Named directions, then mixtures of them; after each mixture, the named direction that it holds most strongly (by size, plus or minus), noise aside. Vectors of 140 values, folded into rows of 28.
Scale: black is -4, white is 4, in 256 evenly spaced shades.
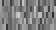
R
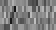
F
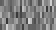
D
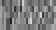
R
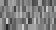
D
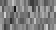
F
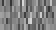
R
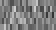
F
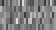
R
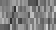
F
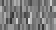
D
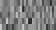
D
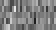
F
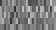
F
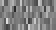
D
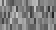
F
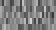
R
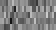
F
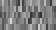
R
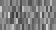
D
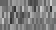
F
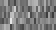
F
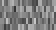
F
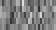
R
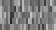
F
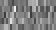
F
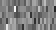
F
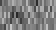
F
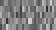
D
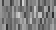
R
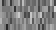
R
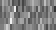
F
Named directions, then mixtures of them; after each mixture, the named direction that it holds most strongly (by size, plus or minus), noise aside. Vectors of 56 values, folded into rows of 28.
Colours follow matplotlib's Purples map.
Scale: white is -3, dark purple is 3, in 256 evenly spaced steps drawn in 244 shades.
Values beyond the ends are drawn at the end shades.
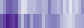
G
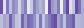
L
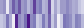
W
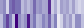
W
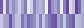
L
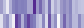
W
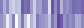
W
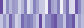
L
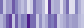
L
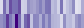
G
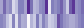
L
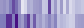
G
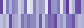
L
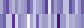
W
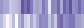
G
